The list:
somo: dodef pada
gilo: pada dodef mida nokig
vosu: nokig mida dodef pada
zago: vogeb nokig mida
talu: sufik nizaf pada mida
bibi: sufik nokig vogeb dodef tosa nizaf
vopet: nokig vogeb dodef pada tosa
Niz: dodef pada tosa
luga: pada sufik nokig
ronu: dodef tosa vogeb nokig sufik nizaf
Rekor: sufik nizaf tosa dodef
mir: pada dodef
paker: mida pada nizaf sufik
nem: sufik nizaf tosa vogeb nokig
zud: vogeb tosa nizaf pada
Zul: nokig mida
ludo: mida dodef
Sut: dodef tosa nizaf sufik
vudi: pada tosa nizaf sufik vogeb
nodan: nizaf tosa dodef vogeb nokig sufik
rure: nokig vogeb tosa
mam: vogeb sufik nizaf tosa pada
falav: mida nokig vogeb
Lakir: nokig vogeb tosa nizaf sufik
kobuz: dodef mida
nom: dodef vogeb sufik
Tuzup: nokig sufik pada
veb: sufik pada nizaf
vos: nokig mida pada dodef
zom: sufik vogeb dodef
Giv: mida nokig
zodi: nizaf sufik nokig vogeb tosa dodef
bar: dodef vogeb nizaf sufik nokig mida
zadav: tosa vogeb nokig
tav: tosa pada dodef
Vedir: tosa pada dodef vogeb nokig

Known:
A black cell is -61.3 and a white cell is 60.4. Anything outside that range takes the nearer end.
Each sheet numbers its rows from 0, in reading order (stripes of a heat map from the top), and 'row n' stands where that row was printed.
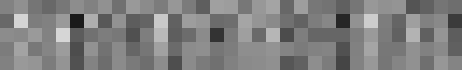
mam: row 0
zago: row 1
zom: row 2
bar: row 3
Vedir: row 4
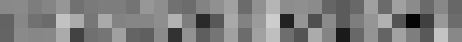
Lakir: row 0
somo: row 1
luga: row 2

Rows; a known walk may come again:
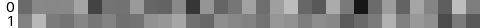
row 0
luga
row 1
vudi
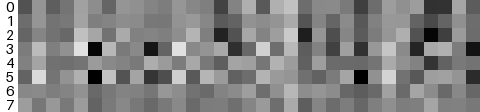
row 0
Tuzup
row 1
vosu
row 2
somo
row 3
kobuz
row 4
zud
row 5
Zul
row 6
Lakir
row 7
zodi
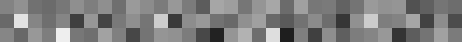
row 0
mam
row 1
falav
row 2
mir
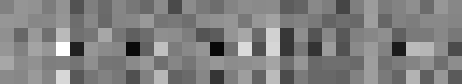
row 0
Vedir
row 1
ronu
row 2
tav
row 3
ludo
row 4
bibi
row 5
zom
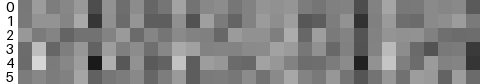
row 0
bar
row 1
gilo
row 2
vopet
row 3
talu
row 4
zago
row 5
nodan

